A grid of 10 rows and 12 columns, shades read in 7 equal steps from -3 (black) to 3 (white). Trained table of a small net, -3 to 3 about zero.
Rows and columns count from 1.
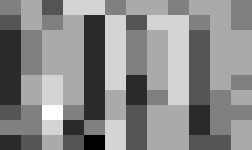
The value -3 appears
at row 10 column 5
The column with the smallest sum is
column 5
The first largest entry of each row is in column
4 6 6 6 6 3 3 3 3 6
